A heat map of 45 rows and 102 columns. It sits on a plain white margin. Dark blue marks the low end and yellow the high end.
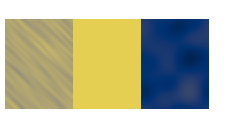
It is made of 1 by 3 panels. Panel 1,1: high, slanting down to the right, faint in contrast. Panel 1,2: very high, flat. Panel 1,3: very low, smooth, faint in contrast.
